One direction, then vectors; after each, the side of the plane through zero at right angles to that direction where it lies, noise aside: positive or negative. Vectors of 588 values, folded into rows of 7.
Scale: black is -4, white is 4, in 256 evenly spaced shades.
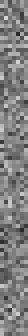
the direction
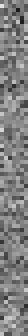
positive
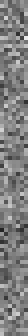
positive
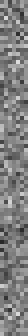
positive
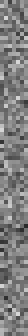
positive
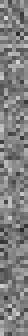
positive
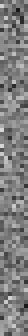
positive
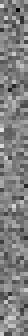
positive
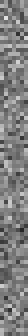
positive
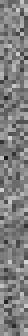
positive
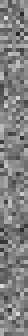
positive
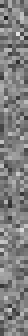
negative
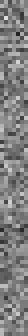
positive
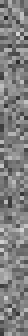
negative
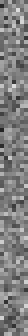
negative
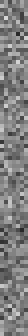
positive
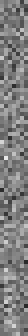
negative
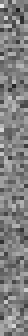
positive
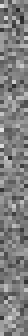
positive
